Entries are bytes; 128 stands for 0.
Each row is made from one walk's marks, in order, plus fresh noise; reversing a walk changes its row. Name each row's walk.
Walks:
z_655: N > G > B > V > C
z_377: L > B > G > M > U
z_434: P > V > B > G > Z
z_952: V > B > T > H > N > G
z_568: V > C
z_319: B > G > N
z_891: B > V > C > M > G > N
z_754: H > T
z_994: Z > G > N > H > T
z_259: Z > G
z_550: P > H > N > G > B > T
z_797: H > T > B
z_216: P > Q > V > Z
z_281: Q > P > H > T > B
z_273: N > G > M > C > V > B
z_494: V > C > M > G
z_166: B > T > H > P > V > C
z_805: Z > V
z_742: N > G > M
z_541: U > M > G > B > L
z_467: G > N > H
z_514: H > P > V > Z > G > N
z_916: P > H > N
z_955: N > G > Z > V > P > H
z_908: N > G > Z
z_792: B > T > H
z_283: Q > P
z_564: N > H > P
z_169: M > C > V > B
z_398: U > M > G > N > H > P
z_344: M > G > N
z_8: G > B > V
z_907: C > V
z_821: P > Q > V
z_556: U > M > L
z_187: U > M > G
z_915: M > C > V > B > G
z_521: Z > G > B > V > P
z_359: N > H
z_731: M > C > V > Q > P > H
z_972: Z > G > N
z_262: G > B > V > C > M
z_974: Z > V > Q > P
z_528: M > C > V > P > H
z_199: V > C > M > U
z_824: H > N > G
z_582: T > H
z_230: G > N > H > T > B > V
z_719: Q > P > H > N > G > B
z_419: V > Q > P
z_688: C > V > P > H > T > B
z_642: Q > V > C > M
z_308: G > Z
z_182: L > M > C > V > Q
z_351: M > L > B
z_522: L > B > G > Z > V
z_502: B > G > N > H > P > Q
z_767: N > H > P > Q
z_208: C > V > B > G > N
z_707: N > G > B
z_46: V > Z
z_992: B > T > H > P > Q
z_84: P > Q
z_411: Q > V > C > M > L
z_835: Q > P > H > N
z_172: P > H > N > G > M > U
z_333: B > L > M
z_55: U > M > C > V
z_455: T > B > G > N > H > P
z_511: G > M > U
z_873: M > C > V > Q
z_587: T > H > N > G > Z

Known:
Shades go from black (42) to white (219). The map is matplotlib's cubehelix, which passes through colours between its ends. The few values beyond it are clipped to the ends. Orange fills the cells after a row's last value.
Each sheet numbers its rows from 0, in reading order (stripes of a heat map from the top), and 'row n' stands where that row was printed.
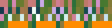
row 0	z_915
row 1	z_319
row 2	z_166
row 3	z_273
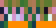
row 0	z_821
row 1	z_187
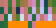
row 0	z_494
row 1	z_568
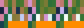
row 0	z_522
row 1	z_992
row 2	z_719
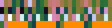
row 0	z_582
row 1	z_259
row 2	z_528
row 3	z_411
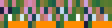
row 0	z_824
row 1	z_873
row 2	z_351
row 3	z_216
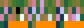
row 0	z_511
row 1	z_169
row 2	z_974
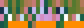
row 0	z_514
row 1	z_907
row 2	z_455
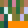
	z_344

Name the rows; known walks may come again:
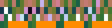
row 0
z_916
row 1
z_8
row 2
z_541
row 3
z_351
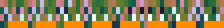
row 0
z_411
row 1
z_169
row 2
z_707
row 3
z_587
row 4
z_556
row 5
z_792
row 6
z_344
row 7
z_908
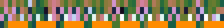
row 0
z_642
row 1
z_259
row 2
z_821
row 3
z_398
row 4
z_467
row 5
z_281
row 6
z_377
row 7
z_767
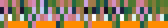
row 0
z_797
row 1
z_568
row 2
z_55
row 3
z_582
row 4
z_824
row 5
z_731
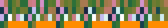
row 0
z_992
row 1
z_655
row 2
z_955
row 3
z_564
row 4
z_835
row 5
z_434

